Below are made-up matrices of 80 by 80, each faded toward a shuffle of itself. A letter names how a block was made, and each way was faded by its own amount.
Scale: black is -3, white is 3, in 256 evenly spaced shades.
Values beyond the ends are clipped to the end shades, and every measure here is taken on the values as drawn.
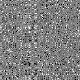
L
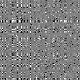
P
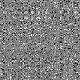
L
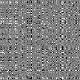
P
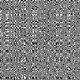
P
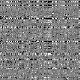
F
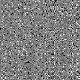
L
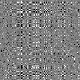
P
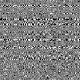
F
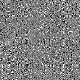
L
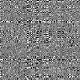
F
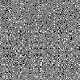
L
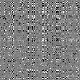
P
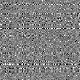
F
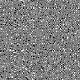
L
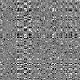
P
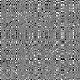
P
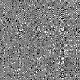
L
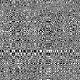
F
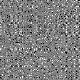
L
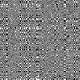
P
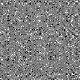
L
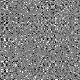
L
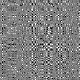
P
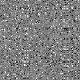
L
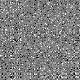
L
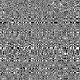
F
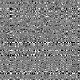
F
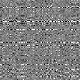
F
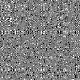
L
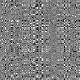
P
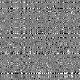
F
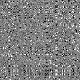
L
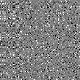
L
